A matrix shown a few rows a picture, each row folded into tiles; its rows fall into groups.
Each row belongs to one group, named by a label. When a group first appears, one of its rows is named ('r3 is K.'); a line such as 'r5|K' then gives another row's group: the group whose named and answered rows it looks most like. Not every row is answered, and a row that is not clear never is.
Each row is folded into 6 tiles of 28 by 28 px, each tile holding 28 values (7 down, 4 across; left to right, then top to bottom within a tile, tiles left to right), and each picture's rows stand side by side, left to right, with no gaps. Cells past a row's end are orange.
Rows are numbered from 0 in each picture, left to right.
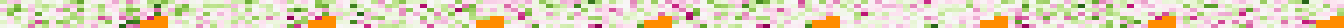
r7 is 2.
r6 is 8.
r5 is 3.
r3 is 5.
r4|5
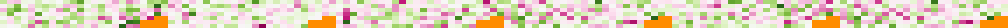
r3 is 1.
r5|1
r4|3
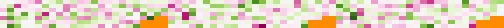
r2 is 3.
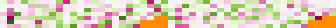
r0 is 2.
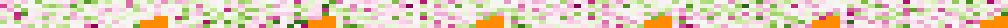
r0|5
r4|8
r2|1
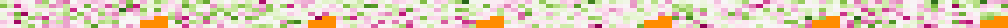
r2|2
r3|5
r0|3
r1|8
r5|1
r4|3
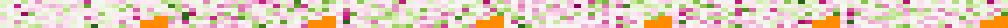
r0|3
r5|2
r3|1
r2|2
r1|3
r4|2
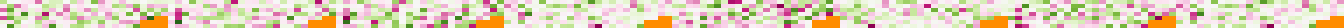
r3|5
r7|5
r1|2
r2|2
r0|1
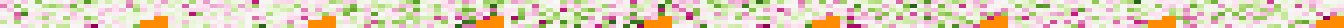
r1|3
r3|2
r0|5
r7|8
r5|8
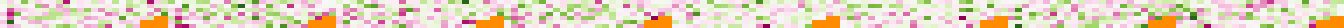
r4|5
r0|2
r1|8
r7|3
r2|2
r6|1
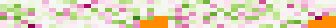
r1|8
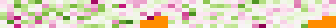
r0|8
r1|5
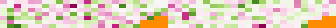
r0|1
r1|5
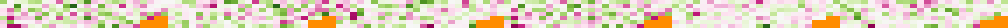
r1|3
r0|8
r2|5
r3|8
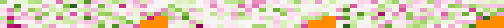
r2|1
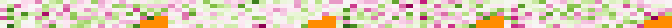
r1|5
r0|1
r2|1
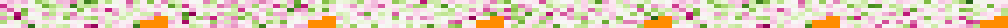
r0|5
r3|1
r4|5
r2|3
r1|3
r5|2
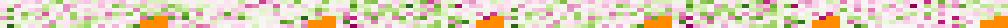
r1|3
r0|1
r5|1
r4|8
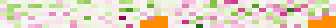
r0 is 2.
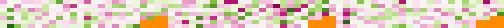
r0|1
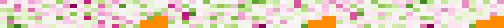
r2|5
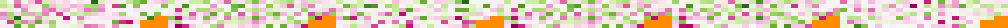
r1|8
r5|1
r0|1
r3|8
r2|2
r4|8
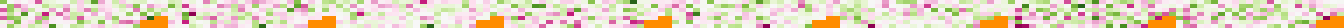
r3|2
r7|8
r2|3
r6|8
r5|3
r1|3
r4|5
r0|1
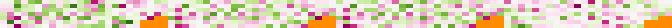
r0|8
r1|8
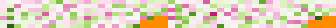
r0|1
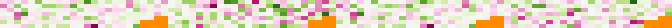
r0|5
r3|2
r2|5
